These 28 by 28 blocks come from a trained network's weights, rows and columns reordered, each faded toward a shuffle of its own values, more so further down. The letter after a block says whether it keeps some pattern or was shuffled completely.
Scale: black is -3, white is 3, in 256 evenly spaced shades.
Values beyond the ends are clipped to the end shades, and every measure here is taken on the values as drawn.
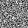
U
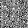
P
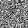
U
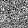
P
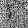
P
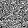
U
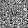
P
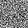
U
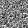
P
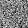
U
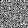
U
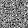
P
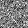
U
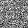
U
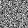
U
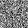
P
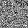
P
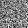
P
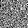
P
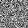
U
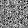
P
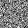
U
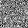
P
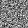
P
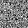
U
